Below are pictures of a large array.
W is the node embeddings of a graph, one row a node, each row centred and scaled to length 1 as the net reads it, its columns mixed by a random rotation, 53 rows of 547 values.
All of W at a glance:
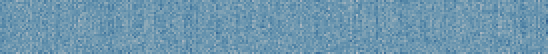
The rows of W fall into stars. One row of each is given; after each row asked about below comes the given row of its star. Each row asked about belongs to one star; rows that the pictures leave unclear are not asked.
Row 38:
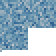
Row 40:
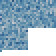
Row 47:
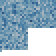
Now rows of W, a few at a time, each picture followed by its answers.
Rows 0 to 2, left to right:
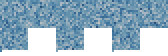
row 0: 38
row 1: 38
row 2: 40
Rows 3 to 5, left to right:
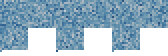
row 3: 47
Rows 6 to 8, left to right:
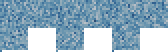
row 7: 47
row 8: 38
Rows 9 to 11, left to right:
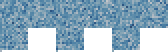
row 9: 47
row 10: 40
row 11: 47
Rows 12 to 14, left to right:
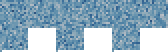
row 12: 38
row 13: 40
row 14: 47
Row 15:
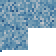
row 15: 38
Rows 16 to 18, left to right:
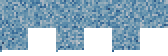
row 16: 40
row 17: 38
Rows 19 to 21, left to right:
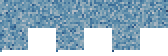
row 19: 40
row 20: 38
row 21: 38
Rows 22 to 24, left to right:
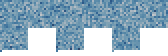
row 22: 38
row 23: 40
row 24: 38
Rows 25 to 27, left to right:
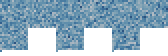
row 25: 38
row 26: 38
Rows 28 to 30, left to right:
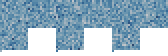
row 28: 40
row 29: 47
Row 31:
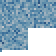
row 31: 40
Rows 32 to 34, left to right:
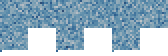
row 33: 38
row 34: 47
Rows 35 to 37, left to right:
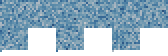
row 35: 38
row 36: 38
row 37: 40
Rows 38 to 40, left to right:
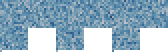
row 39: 40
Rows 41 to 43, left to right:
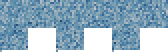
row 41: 40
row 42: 47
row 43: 40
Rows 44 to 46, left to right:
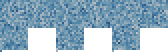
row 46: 40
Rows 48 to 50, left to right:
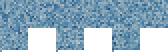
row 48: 47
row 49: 38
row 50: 40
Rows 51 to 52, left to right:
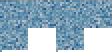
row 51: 38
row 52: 38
